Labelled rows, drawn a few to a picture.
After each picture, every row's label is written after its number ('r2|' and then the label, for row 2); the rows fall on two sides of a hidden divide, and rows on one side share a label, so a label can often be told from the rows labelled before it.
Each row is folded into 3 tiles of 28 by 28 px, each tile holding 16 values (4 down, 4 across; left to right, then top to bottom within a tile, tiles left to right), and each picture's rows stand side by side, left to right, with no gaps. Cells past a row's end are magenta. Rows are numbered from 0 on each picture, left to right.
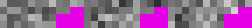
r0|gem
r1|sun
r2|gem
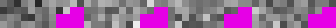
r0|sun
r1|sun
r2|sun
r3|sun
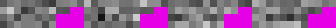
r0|sun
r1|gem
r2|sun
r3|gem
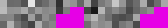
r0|sun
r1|gem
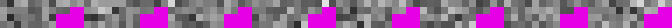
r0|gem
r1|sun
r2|gem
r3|sun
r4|sun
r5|sun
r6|sun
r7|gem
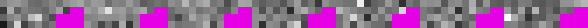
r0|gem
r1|sun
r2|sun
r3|gem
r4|sun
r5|sun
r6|gem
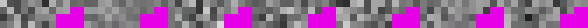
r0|sun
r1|sun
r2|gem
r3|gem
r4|gem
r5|gem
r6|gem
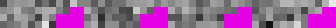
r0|gem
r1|gem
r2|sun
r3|gem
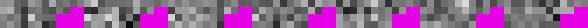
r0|sun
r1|sun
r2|gem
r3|gem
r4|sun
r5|sun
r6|gem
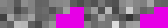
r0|sun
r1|sun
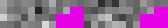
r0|gem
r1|sun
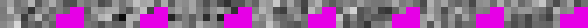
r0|sun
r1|gem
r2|sun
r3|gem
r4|gem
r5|gem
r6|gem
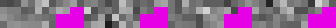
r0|gem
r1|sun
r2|gem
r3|sun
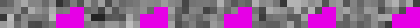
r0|sun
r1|gem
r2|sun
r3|gem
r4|gem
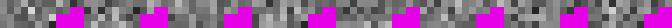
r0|gem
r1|sun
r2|sun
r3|sun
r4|sun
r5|sun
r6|sun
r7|gem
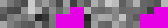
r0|sun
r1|sun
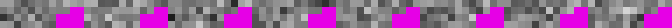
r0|sun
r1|sun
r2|sun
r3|sun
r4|gem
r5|sun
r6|sun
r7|sun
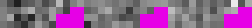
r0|gem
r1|gem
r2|gem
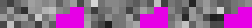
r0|sun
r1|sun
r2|sun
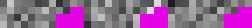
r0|sun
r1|sun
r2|gem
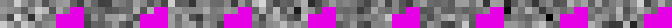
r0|sun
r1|sun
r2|gem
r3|sun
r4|gem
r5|gem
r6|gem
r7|sun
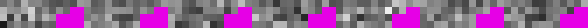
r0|gem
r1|sun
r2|sun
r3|gem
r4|gem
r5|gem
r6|gem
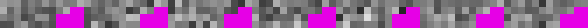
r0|gem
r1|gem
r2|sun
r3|gem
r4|sun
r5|sun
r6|sun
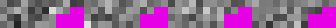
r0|gem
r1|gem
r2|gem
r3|gem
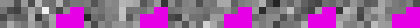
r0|sun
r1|sun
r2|gem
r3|sun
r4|gem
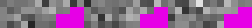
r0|gem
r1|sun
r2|sun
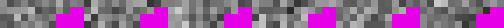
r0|gem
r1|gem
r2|sun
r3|sun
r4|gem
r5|gem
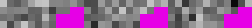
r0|gem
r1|gem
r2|gem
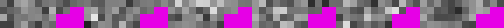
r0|gem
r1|gem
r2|sun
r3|sun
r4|sun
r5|gem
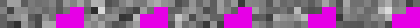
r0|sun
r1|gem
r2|gem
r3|sun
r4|sun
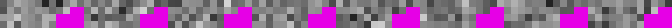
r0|sun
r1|gem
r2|gem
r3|sun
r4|gem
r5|gem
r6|gem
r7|sun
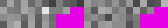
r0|sun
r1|gem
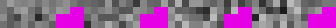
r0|gem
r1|gem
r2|sun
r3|sun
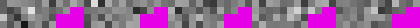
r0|gem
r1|sun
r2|sun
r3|sun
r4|gem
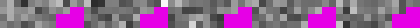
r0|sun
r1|gem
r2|sun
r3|sun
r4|gem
